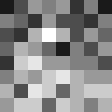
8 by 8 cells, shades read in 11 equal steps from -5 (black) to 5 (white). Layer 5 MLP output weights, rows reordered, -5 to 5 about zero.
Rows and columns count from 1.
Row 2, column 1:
0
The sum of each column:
-7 2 13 11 4 -1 0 0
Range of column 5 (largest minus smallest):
8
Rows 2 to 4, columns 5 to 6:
-2 -2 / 2 -2 / -4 0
